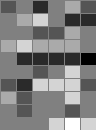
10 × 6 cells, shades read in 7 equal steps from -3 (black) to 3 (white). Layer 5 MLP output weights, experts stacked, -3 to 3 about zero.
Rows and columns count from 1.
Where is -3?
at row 5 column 6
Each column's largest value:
1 2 2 2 3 2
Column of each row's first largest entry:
5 3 5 2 1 5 3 5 1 5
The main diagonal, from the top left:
-1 1 -1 1 -2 0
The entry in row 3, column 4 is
-1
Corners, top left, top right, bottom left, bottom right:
-1 -1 0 2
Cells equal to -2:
8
